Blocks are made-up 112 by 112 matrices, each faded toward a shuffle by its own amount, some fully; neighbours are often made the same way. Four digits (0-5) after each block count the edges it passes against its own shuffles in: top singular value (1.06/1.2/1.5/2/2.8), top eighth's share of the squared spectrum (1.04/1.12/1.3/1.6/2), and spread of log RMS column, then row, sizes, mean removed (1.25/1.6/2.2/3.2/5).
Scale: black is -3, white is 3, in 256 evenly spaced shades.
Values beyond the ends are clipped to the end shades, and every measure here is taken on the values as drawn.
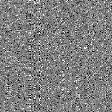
4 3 3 2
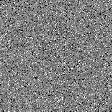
3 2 0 0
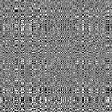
5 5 4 4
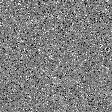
0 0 0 0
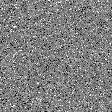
1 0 0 0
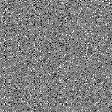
4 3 2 1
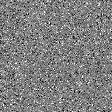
3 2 1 0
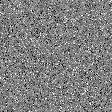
1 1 0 0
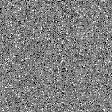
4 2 1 1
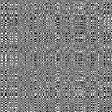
5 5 4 4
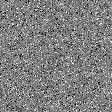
1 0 0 0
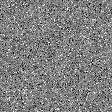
1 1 0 0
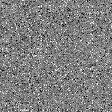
3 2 1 0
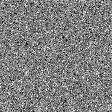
0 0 0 0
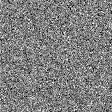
0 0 0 0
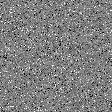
0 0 0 0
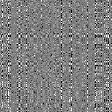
5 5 4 2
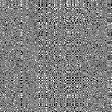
5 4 4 3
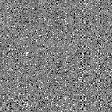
4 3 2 2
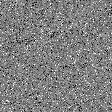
1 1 0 0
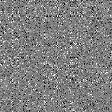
4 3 2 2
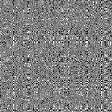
5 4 3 3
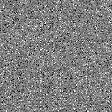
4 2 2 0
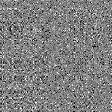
4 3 2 2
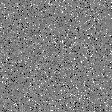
2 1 0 0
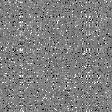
4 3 2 2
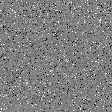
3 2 0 1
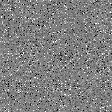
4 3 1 1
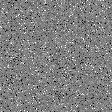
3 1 0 0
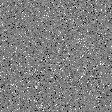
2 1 0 0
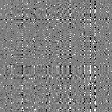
5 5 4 3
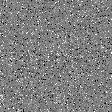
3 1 0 0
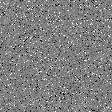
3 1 0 0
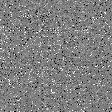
3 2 0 1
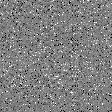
3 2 0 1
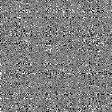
2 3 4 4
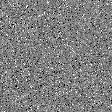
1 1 1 0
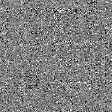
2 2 3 3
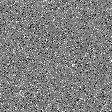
0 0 0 0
